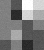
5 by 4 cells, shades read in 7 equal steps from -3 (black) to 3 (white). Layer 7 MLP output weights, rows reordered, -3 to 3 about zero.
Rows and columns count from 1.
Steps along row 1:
down up down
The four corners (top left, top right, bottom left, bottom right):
0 2 -1 -1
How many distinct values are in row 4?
3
